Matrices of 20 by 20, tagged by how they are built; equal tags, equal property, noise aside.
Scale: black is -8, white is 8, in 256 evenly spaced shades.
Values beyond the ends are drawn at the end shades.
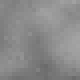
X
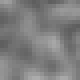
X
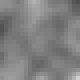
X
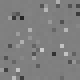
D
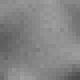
X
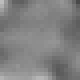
X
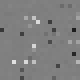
D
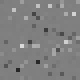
D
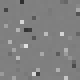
D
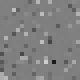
D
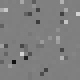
D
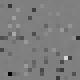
D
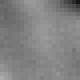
X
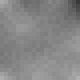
X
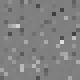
D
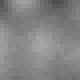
X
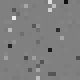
D
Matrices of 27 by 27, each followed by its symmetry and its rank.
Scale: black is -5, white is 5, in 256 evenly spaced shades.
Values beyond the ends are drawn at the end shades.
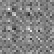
symmetric, rank three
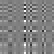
neither, rank one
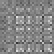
symmetric, rank three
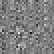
neither, rank five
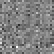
neither, rank five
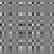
neither, rank one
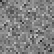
symmetric, full rank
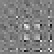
symmetric, rank three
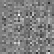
neither, rank five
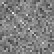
symmetric, full rank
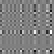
neither, rank one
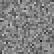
symmetric, full rank
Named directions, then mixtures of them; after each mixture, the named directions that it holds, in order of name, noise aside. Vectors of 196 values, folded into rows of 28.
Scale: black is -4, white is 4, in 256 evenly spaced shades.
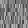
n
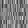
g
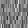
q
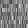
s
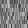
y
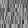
n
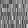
s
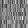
g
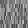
n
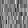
g, q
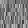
n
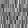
q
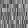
s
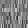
q, s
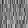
g, y
